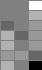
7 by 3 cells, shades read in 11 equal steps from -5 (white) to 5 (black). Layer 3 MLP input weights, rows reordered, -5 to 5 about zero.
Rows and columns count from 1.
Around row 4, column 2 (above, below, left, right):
0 0 -2 -1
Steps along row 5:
up down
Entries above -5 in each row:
2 3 3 3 3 3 3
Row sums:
-5 -2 0 -2 -3 -1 3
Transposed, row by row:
0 0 1 -2 -2 -1 -2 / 0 0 0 1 0 -1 0 / -5 -2 -1 -1 -1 1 5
